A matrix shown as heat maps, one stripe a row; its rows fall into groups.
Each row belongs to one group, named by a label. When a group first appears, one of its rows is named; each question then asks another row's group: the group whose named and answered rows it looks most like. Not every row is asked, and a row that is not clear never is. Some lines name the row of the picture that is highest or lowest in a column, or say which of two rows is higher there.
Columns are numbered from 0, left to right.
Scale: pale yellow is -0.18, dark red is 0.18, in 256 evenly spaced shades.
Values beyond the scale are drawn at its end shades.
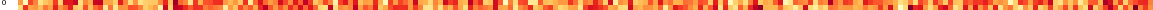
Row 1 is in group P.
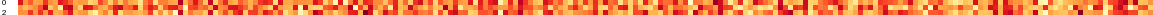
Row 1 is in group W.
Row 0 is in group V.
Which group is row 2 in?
V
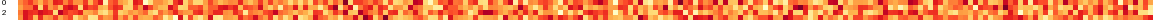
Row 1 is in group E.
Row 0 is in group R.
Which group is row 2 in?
V
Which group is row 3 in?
R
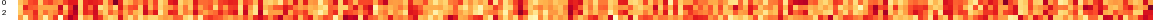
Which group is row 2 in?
E
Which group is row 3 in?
P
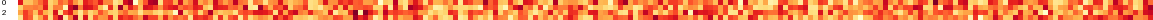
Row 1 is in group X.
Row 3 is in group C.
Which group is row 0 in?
W
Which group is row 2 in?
P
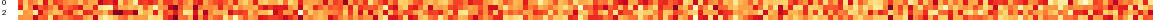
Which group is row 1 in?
V
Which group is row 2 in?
W
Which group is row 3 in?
P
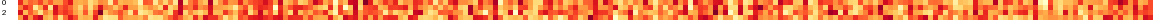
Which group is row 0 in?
V
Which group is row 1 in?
P
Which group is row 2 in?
R
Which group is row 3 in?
P
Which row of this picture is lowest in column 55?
0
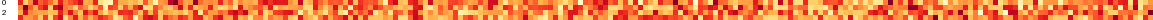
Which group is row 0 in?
V
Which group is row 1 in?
R
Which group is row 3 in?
C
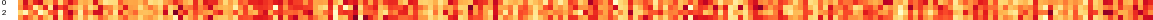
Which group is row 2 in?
P
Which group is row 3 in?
P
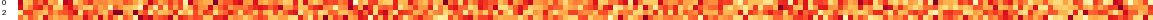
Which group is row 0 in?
W
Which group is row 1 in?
V
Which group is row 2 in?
E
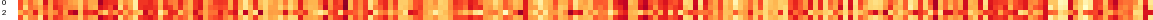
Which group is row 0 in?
C
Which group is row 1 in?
C
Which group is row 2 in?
E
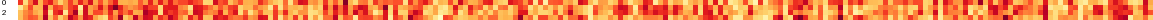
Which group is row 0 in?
X
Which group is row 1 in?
C
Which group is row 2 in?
C
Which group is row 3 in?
X
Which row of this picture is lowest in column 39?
1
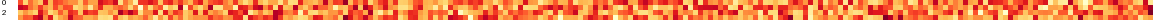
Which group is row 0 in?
C
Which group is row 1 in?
R
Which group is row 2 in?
W
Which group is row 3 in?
V
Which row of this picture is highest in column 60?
3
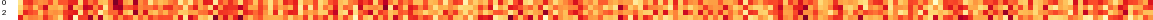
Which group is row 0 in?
E
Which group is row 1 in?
X
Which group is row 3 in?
X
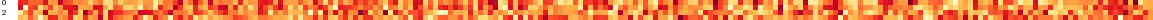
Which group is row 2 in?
X
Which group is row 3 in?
R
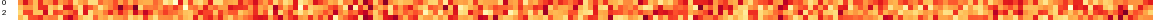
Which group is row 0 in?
R
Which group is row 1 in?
W
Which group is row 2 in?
C
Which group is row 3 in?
P
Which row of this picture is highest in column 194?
1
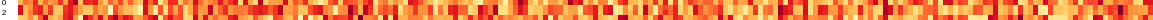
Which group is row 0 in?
E
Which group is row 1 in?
V
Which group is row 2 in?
V
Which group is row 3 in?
W
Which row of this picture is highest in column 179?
0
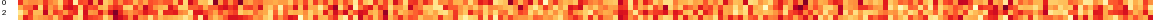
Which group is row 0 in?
X
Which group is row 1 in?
E
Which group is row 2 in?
C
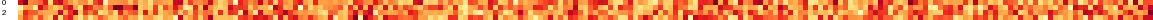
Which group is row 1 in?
W
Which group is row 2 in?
E
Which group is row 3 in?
P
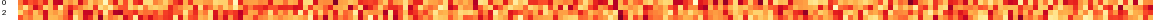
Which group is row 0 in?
R
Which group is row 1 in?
P
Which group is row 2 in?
X
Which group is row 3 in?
X
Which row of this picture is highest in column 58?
1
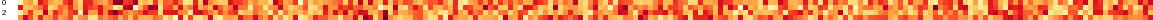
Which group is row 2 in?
C
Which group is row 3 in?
R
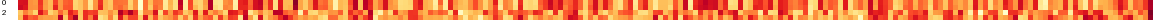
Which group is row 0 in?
R
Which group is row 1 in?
R
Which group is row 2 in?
W
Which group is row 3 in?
E
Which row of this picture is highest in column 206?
3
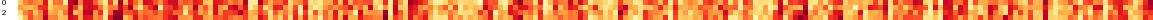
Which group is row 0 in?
X
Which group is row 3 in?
X
